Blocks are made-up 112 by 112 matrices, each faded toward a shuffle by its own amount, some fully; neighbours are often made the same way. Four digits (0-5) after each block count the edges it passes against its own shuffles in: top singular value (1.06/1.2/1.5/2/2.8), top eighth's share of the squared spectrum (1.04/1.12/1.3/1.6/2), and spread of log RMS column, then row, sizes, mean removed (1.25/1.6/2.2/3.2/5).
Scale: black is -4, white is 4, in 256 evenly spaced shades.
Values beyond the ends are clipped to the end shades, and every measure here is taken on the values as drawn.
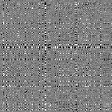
5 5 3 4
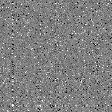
4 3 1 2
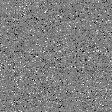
3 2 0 1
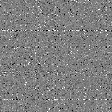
4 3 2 2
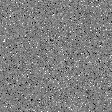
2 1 0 0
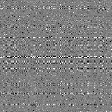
5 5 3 4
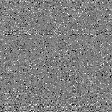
4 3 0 2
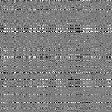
5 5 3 4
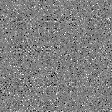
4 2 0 2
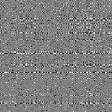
5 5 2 3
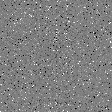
2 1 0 0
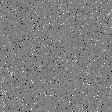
0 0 0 0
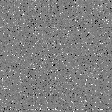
3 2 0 1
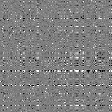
5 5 3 3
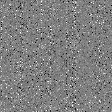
1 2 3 0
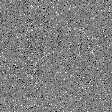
3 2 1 0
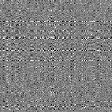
5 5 3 4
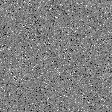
0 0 0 0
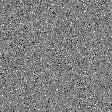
1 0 0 0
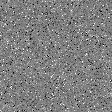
0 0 0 0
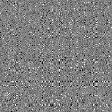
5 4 3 3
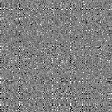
5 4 3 3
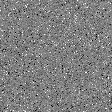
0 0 0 0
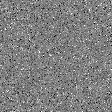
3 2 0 0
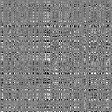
5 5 4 4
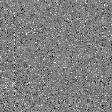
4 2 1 1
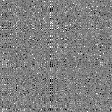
5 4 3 2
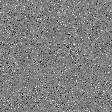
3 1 0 0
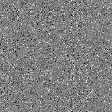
3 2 1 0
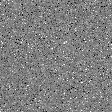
2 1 0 0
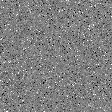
2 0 0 0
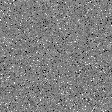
0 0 0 0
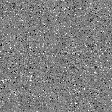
3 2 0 1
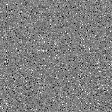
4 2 2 1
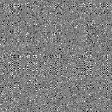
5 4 3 3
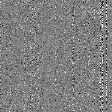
3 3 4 0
